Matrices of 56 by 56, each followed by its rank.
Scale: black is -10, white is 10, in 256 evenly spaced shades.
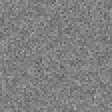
full rank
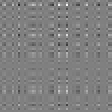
one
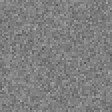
full rank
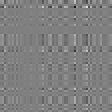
one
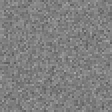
full rank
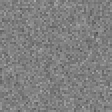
full rank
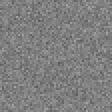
full rank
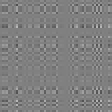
one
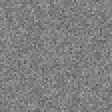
full rank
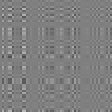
one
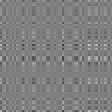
one
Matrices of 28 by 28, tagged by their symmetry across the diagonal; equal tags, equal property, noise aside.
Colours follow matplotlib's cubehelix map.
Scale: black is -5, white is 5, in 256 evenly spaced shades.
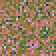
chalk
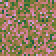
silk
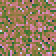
chalk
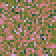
silk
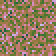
silk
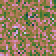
chalk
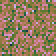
silk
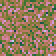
silk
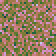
silk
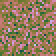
chalk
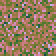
chalk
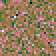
chalk
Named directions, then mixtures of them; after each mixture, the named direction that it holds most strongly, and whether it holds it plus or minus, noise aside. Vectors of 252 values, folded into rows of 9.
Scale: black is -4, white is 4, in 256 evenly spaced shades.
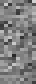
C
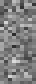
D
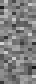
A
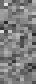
C, plus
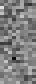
A, minus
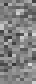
C, minus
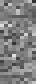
C, minus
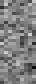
A, plus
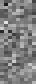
C, minus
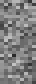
C, plus
